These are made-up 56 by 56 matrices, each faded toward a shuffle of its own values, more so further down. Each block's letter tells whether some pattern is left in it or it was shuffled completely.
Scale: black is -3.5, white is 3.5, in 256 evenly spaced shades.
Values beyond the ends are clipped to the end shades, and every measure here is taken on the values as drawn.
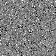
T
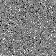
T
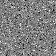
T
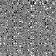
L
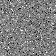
T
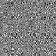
L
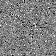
T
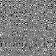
L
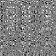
L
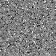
T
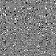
L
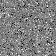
T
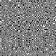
L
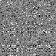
L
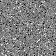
T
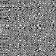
L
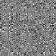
L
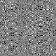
L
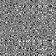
L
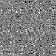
L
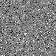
T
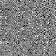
L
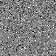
T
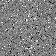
T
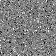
T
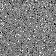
T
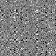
L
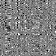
L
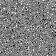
T
